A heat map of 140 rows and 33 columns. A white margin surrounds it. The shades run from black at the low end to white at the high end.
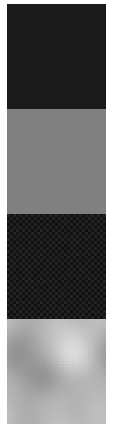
It is made of 4 by 1 panels. Panel 1,1: very low, flat. Panel 2,1: middling, flat. Panel 3,1: very low, checkered, faint in contrast. Panel 4,1: high, smooth.
